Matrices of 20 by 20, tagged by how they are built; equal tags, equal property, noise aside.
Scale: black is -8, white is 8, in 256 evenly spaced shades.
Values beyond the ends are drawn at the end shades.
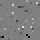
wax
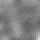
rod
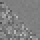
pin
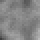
rod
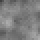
rod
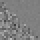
pin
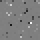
wax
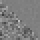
pin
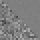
pin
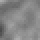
rod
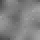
rod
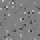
wax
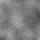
rod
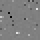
wax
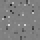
wax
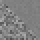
pin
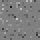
wax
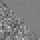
pin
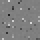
wax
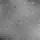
rod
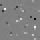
wax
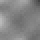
rod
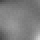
rod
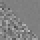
pin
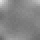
rod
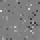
wax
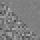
pin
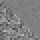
pin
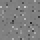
wax
